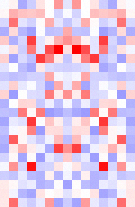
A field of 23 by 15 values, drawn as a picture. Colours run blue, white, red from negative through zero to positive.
Average level on the scale: 50%. Seam: none. Histogram: skewed, a long tail of high values. Slope: none. Ninth with the highest average: top middle. Mirror symmetry: left to right.
